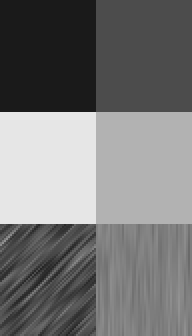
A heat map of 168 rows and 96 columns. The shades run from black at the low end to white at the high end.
The table splits into 3 rows of 2 panels. Panel 1,1: very low, flat. Panel 1,2: low, flat. Panel 2,1: very high, flat. Panel 2,2: high, flat. Panel 3,1: low, slanting up to the right. Panel 3,2: middling, streaked downward, faint in contrast.
